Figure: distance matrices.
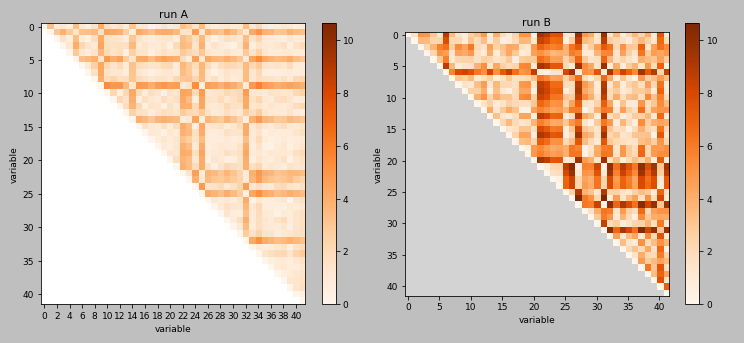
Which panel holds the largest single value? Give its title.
run B
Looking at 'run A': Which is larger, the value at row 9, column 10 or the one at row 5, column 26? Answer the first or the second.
the first
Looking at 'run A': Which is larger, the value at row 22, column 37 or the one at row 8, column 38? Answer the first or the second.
the first
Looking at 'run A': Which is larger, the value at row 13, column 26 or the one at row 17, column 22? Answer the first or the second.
the second
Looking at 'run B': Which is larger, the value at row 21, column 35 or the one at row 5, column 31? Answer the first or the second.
the second
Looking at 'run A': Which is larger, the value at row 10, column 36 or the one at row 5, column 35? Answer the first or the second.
the second
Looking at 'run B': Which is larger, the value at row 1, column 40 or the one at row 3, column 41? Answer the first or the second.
the first
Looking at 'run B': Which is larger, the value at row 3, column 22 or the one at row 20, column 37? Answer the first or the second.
the first
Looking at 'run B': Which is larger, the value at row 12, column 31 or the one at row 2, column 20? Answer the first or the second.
the first
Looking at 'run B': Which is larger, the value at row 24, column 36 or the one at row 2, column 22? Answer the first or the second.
the second
